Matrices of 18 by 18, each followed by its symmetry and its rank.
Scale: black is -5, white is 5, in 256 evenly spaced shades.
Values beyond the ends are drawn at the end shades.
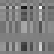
neither, rank one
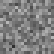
neither, full rank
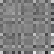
symmetric, rank two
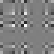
symmetric, rank one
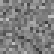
neither, full rank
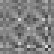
symmetric, rank two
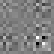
symmetric, rank two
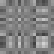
symmetric, rank one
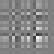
symmetric, rank one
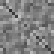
symmetric, full rank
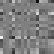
antisymmetric, rank two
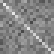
symmetric, full rank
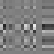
neither, rank one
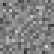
symmetric, full rank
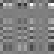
neither, rank one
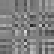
antisymmetric, rank two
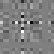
antisymmetric, rank two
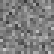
neither, full rank
